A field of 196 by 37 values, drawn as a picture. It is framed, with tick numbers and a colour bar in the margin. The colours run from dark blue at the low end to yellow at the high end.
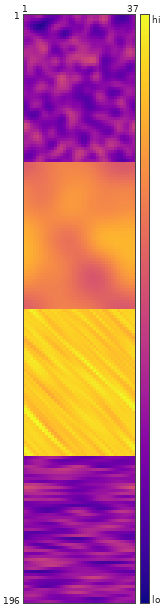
It is made of 4 by 1 panels. Panel 1,1: low, blotchy. Panel 2,1: high, smooth. Panel 3,1: very high, slanting down to the right, faint in contrast. Panel 4,1: low, streaked across.
